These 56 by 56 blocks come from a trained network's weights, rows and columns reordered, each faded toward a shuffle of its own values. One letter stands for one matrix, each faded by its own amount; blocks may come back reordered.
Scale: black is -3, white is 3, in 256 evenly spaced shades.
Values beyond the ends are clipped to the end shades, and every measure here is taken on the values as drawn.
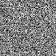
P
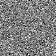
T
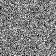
T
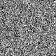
T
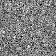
P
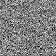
P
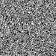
P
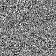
T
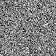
P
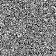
T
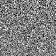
T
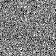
T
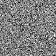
P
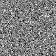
T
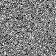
P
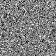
P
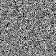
P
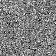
T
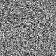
P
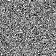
T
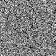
P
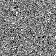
T
